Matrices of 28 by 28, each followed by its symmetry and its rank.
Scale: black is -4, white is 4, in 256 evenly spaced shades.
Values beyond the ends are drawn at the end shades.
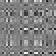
neither, rank two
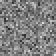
neither, full rank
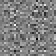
neither, rank five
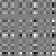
symmetric, rank one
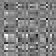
neither, rank two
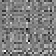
neither, rank five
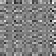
neither, rank two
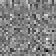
neither, rank five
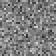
antisymmetric, full rank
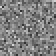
neither, full rank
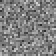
neither, full rank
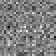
neither, rank five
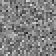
neither, full rank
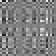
neither, rank two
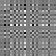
symmetric, rank one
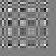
symmetric, rank one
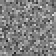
antisymmetric, full rank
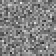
neither, full rank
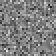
antisymmetric, full rank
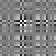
symmetric, rank one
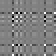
symmetric, rank one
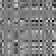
neither, rank two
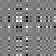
symmetric, rank one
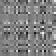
neither, rank two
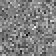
antisymmetric, full rank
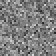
antisymmetric, full rank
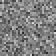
antisymmetric, full rank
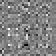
neither, rank five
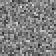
neither, full rank
